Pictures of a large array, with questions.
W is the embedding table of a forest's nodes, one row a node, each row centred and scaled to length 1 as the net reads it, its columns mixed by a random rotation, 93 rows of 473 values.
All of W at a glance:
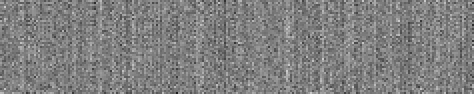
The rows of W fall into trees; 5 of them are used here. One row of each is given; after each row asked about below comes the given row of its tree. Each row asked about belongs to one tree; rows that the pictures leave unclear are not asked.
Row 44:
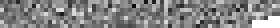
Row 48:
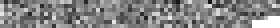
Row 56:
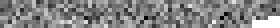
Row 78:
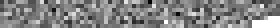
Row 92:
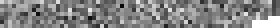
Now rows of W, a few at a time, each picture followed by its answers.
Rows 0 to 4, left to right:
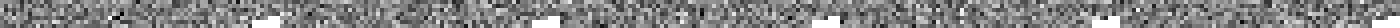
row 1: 48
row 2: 92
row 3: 92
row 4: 78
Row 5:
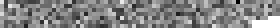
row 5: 48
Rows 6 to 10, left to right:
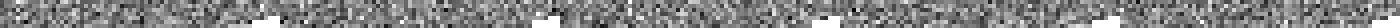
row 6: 78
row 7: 92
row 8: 92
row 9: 78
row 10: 44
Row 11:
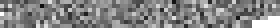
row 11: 48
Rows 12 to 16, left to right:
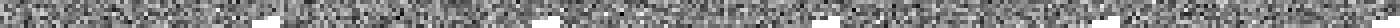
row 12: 48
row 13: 48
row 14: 44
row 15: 78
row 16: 56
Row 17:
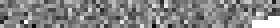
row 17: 92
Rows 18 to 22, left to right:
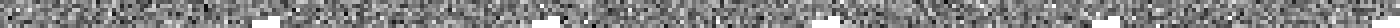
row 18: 78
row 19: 78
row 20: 92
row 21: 92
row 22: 48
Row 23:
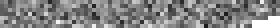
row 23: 56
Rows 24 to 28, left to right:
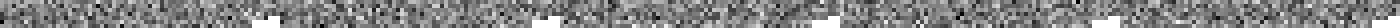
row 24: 92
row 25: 92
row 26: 56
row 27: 48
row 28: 56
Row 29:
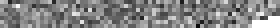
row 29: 44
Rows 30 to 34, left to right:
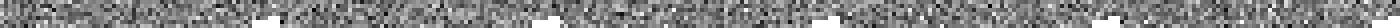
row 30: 48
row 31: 92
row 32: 44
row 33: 92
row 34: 92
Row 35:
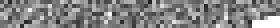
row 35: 78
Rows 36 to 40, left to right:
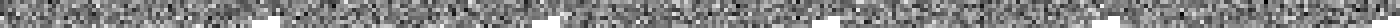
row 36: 56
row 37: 56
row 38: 48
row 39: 78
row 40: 44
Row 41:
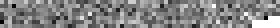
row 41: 92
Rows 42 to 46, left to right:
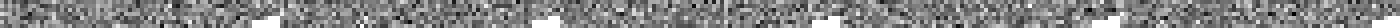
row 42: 48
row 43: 48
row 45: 56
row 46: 48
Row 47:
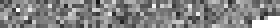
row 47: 78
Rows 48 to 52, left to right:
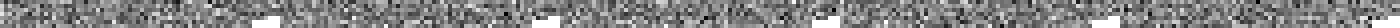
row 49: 56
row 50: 56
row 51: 48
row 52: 48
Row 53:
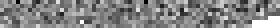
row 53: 44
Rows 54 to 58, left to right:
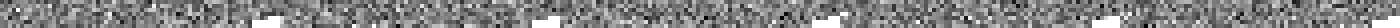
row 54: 78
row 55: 56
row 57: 48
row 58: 48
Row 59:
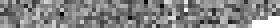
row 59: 44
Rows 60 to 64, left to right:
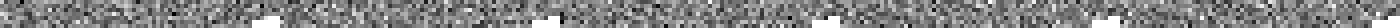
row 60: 48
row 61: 44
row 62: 92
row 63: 92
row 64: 92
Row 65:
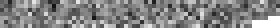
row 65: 56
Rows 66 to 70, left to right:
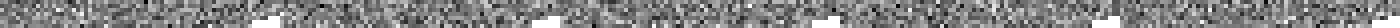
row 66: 44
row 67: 48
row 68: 56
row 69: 92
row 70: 44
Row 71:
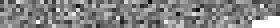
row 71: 78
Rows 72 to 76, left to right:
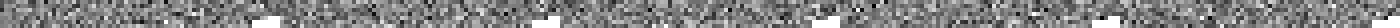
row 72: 78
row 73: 56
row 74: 56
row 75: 78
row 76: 92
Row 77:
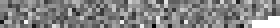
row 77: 92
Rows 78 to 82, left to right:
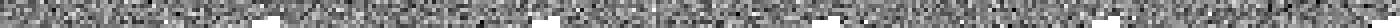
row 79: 44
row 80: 78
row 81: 92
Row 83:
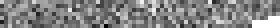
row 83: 92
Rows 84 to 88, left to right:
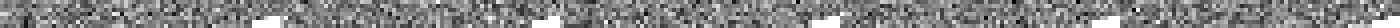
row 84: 48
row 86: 48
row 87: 48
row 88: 78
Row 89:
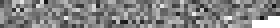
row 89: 78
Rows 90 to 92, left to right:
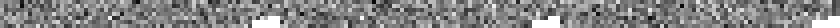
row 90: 48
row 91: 92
